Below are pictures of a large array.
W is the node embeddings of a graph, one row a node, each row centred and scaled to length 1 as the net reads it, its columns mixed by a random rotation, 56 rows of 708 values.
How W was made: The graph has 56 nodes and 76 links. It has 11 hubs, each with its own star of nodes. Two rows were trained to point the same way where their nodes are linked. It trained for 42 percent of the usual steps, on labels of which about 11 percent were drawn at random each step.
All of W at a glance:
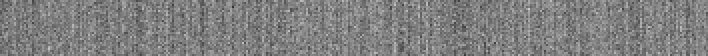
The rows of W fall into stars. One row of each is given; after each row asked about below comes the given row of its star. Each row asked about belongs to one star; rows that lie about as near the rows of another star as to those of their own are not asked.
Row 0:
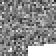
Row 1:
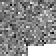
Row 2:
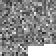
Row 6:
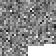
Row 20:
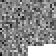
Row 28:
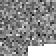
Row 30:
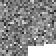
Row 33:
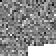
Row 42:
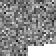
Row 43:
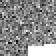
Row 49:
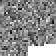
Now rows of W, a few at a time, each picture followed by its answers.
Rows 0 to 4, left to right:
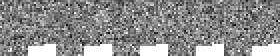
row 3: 42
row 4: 42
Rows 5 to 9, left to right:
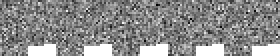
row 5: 2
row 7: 49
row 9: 6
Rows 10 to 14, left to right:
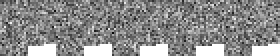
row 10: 30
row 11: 30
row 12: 20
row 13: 42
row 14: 49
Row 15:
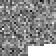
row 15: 20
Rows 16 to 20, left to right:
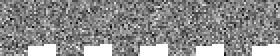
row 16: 28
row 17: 6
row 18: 0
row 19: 1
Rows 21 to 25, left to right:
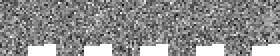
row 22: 1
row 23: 33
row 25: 28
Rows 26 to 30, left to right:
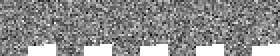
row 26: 30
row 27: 30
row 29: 2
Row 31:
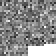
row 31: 1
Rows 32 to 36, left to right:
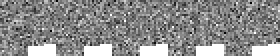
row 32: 43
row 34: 20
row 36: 6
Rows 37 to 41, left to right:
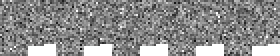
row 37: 6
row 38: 2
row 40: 2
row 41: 6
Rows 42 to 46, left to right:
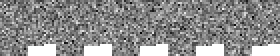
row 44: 0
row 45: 33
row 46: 42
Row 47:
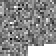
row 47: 49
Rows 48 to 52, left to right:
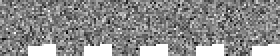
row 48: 2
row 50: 42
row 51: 33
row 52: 28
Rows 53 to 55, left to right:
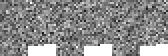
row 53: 1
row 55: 43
